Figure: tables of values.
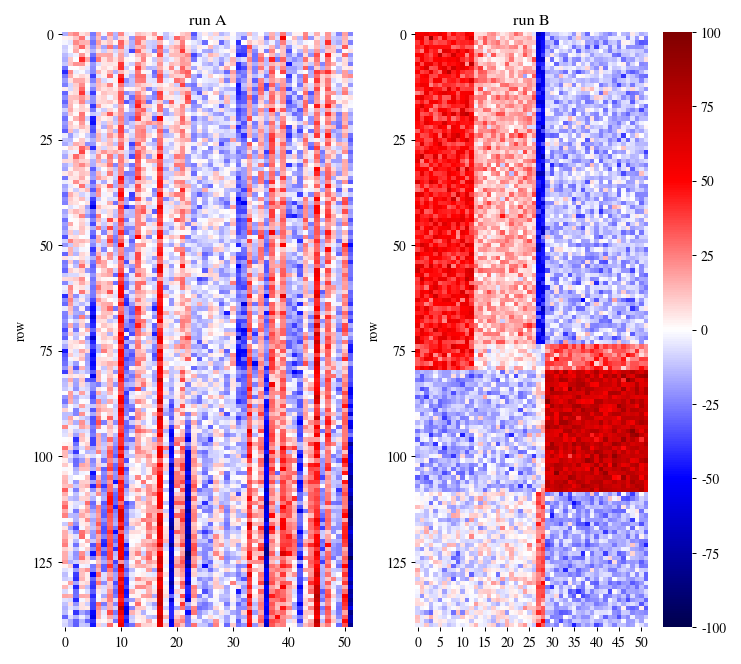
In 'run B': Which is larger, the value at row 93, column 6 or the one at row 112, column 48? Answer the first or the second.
the second
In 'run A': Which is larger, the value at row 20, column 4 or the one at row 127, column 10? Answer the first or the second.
the second
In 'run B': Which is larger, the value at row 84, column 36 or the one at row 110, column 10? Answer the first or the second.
the first
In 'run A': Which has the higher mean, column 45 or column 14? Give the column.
45
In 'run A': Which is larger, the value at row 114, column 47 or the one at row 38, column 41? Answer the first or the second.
the first
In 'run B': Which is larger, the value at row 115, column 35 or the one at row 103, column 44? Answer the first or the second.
the second
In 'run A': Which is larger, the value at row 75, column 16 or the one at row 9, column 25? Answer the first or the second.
the second
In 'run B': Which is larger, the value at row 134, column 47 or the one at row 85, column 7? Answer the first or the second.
the second
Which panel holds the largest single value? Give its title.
run B
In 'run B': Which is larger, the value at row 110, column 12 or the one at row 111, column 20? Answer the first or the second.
the second
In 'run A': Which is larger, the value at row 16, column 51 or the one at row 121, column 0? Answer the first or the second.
the second
